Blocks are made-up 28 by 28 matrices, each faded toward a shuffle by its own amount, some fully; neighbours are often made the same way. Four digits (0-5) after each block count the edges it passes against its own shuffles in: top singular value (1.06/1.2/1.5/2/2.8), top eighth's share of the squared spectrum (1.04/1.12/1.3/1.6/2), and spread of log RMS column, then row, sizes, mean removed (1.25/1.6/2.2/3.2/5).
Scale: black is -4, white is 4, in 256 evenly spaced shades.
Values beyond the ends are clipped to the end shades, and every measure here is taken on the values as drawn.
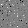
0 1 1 0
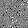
0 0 0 0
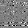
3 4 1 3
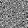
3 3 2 0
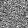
0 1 0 0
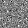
0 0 0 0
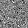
1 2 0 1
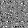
1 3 0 2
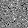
0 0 0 0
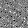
0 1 0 0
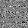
1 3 0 2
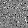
0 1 0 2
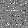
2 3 0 1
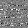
2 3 0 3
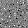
1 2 0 0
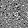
2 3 1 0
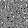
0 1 0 0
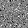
2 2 0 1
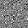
3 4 1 1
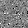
2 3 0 0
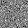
2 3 0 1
